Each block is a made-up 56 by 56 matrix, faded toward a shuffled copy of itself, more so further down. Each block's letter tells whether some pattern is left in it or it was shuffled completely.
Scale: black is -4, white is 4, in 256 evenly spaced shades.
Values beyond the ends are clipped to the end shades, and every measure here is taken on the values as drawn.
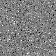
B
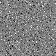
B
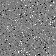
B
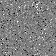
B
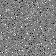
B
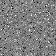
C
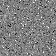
B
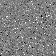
B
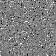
C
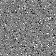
B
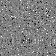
C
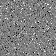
B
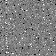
C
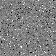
B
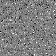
C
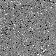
B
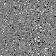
C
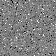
B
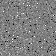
B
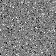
B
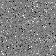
C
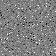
B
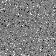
B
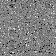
C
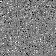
C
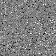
B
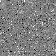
C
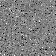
C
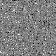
C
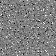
C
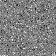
C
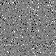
C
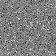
B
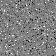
B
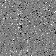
C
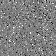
C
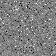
B
